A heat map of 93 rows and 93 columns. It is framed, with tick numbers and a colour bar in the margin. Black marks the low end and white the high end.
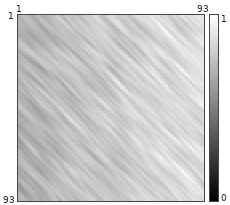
Average level on the scale: 80%. Odd rows or columns: none. Grain: diagonal, down to the right. Slope: up to the right.
